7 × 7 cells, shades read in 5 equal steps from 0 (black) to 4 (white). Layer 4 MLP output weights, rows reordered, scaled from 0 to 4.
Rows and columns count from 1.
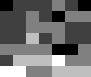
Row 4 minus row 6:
0 -2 0 -2 -2 -1 -1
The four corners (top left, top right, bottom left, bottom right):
0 0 4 3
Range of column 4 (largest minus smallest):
2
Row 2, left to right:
1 1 2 1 0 2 2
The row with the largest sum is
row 7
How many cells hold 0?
5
